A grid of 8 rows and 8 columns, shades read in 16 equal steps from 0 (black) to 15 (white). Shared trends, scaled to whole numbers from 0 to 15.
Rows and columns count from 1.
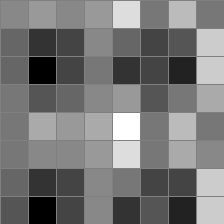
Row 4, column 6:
5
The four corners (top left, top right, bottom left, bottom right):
8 7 5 12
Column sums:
52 38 47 67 69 43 52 80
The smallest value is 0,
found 2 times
